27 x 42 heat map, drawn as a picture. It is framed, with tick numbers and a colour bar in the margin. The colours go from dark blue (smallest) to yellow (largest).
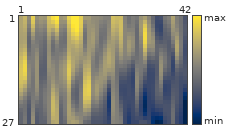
Ninth with the lowest average: bottom right. Mirror symmetry: none. Grain: streaks running down. Slope: up to the top left. Average level on the scale: 50%.
